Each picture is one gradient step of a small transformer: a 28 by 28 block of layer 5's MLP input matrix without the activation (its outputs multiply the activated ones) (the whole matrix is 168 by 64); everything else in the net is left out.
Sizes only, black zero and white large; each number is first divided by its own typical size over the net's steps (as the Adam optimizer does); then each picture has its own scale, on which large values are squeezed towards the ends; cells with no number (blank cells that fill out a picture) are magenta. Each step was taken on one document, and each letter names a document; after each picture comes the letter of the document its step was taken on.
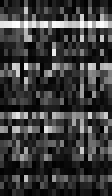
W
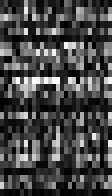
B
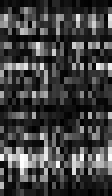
B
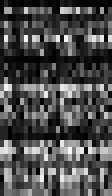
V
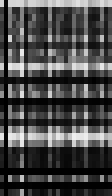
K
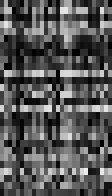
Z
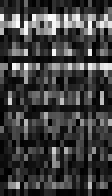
W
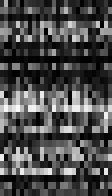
Z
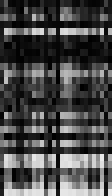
Z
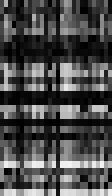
Z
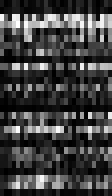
W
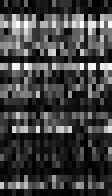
W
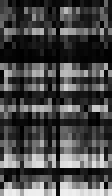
Z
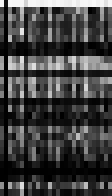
K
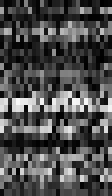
Z
